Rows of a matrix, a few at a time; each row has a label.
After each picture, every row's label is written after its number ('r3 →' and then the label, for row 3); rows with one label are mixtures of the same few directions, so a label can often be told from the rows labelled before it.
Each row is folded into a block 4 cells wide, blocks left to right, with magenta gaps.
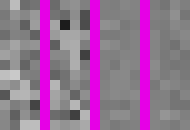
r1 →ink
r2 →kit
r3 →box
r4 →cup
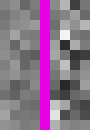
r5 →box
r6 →box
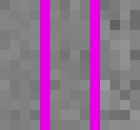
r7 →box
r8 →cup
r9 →kit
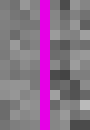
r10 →box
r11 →ink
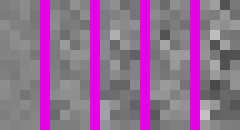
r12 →kit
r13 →box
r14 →box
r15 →box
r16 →box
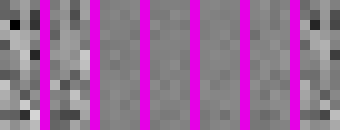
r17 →kit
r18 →cup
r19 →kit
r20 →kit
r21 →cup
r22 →cup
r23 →kit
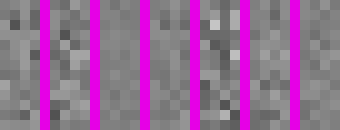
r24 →kit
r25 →box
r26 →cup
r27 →kit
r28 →kit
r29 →cup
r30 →box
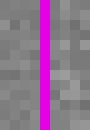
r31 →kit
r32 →ink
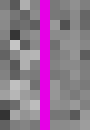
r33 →box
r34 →kit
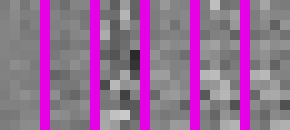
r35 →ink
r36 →ink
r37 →cup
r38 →ink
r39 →ink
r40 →ink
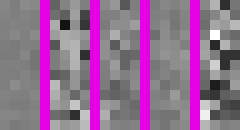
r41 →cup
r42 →kit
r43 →box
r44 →cup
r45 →box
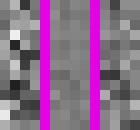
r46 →box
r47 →ink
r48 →ink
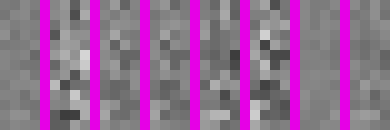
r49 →cup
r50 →cup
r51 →box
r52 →box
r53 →cup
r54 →box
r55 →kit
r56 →cup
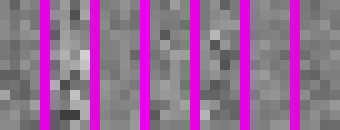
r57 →ink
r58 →cup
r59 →kit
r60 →box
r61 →box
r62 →ink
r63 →ink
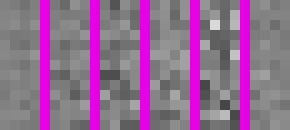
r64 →kit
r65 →ink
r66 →ink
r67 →cup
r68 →kit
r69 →ink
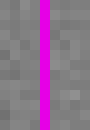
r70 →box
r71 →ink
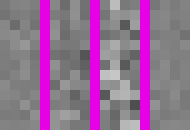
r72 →kit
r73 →cup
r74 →ink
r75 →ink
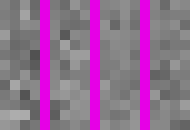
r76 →cup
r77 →box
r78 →kit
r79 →ink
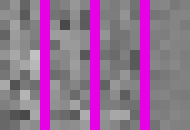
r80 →cup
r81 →kit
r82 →cup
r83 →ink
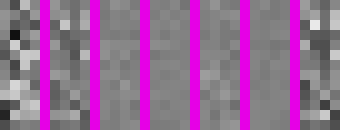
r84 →box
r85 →kit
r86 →ink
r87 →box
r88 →ink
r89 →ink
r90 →kit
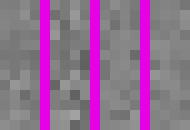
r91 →cup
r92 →cup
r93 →kit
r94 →ink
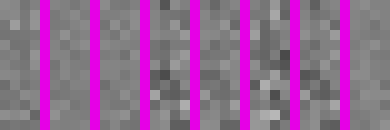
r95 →kit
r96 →box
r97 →kit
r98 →ink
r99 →ink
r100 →cup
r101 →ink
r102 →ink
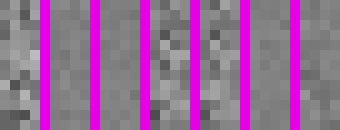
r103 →cup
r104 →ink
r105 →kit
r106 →box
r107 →box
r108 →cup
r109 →ink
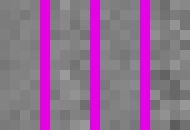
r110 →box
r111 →ink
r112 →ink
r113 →ink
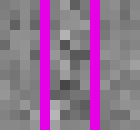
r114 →kit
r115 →box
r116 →cup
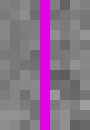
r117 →cup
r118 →ink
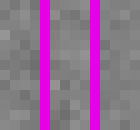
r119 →cup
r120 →cup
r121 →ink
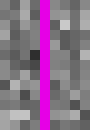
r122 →cup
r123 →kit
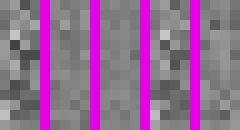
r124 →box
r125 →kit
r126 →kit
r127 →box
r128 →kit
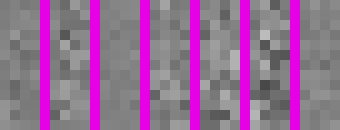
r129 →box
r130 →box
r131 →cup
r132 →ink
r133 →cup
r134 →box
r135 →ink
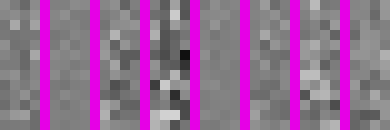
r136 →kit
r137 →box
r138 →box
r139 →cup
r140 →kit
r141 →box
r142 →ink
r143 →cup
